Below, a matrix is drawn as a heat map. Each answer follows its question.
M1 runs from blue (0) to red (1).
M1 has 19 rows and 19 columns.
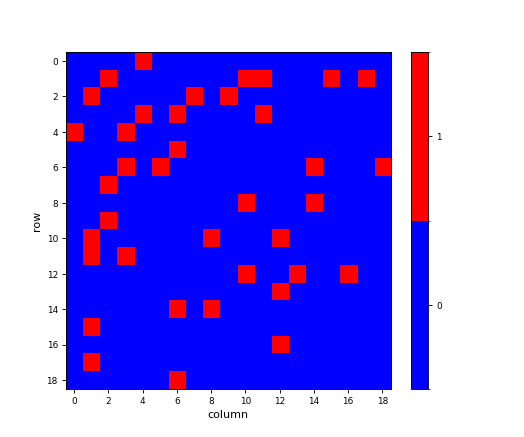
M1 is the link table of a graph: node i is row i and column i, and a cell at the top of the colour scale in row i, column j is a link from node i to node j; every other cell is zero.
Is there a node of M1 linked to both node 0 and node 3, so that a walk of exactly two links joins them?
yes
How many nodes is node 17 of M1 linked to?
1
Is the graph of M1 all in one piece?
yes
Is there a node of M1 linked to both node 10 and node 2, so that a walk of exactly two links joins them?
yes
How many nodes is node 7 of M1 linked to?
1
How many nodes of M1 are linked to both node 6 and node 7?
0
